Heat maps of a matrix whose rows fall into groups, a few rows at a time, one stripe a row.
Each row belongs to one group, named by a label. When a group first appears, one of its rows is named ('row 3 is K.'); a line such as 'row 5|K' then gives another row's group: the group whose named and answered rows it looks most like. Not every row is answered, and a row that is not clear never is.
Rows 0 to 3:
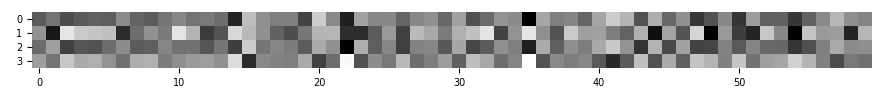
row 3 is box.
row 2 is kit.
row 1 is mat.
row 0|kit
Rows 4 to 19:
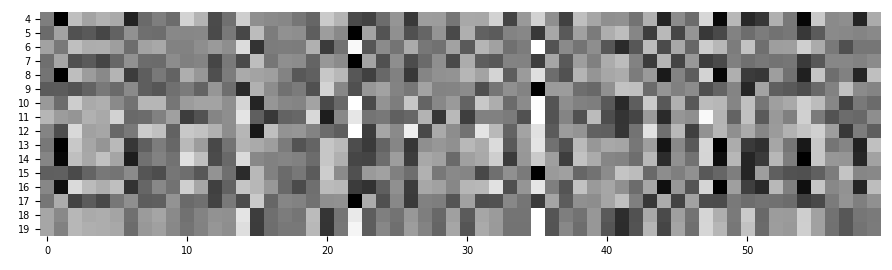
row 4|mat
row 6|box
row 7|kit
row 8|mat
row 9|kit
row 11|box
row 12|box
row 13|mat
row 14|mat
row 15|kit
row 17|kit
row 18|box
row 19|box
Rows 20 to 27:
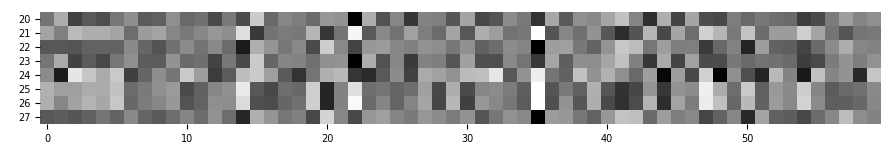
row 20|kit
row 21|box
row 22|kit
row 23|kit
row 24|mat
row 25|box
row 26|box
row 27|kit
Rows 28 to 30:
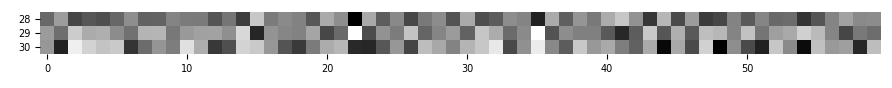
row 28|kit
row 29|box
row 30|mat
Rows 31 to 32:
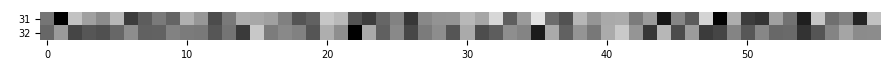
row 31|mat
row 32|kit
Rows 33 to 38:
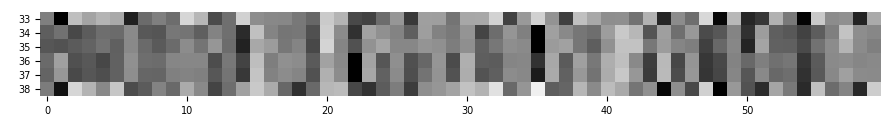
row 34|kit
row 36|kit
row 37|kit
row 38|mat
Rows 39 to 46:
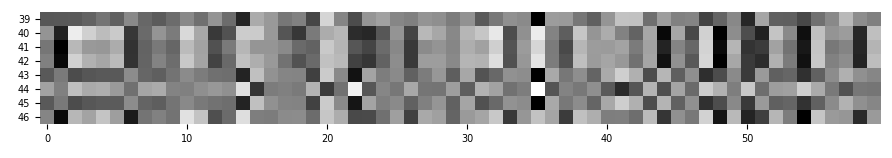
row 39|kit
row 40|mat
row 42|mat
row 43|kit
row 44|box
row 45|kit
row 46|mat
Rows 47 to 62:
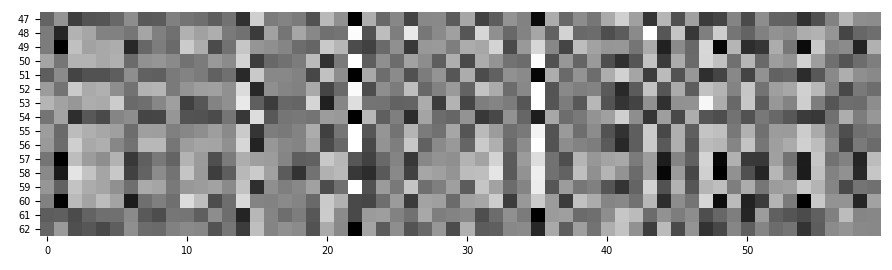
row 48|box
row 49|mat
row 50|box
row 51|kit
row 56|box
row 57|mat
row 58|mat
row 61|kit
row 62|kit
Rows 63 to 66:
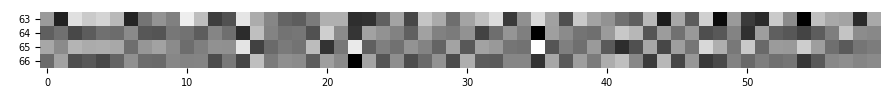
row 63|mat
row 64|kit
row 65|box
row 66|kit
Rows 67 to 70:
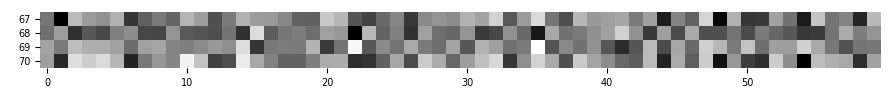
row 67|mat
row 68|kit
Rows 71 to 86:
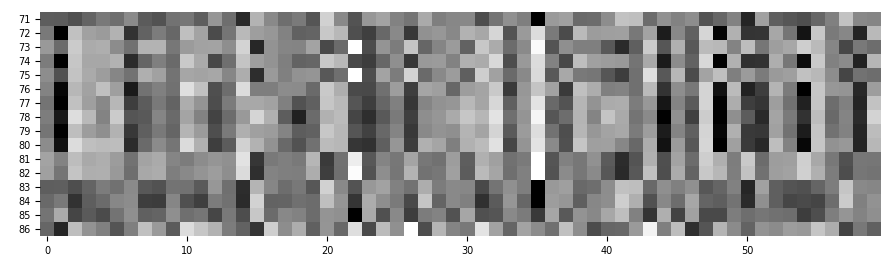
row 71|kit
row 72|mat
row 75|box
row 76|mat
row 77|mat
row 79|mat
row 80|mat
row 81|box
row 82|box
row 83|kit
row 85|kit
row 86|box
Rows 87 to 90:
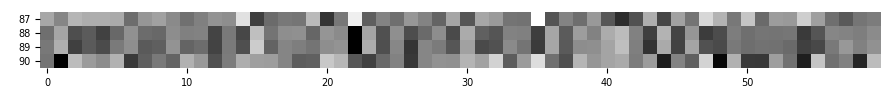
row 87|box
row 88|kit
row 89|kit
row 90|mat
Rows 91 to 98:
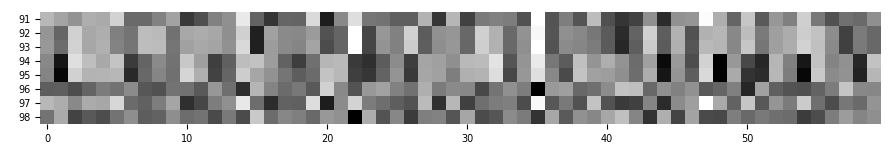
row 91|box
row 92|box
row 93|box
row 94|mat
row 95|mat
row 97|box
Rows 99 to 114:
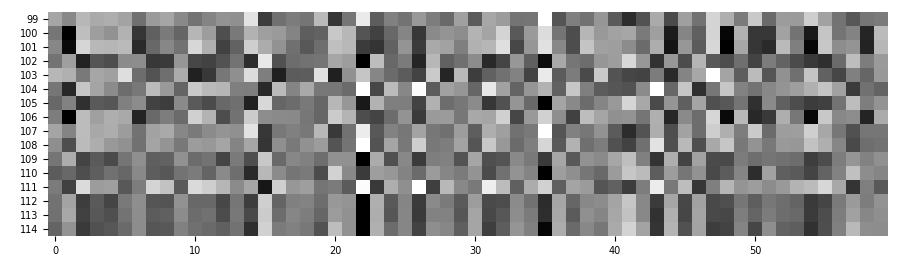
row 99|box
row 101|mat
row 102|kit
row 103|box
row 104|box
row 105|kit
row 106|mat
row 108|box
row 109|kit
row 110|kit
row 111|box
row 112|kit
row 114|kit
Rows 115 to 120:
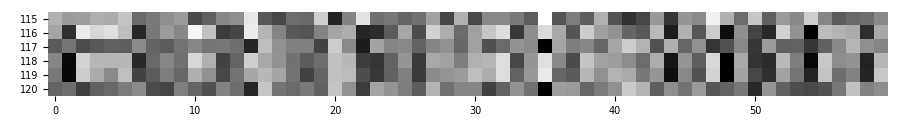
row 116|mat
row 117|kit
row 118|mat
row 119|mat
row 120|kit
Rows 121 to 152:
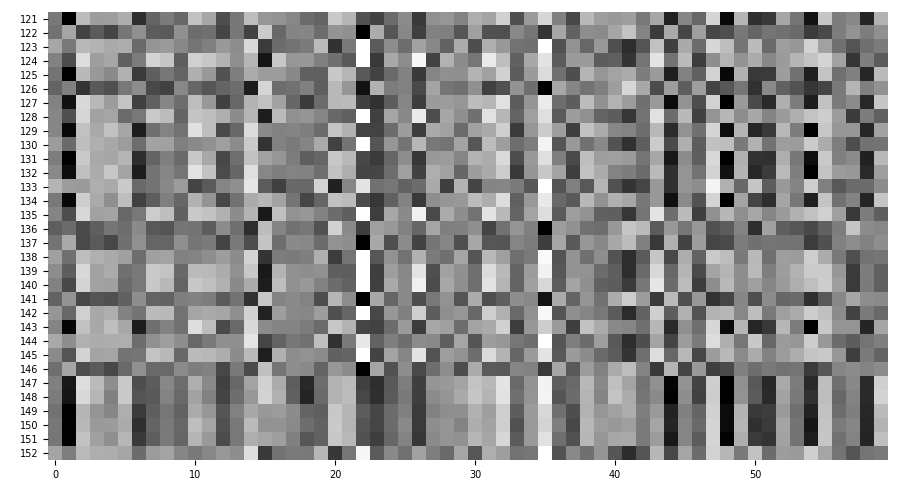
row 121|mat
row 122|kit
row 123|box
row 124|box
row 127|mat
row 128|box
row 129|mat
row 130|box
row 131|mat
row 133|box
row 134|mat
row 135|box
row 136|kit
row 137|kit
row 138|box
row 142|box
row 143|mat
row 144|box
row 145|box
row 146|kit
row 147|mat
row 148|mat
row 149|mat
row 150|mat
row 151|mat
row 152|box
